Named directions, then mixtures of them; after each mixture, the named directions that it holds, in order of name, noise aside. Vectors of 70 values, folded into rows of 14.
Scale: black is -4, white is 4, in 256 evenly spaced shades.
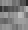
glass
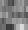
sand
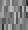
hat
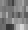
sand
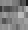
glass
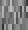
hat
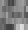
sand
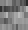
glass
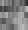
glass, sand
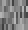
hat, sand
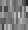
glass, hat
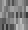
hat, sand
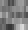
sand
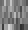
hat, sand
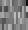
glass, hat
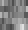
glass, sand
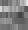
glass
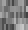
hat, sand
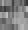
glass, sand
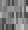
hat, sand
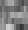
glass, sand
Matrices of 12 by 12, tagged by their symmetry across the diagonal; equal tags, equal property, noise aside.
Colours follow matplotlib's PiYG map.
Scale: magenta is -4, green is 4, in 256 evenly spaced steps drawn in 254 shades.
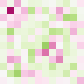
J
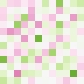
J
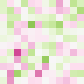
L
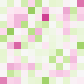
J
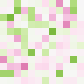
J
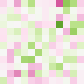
L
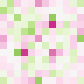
J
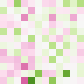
L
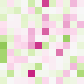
L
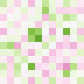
J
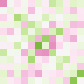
J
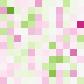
L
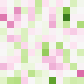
L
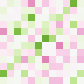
J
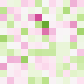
L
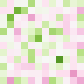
J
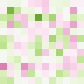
L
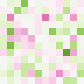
L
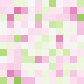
J
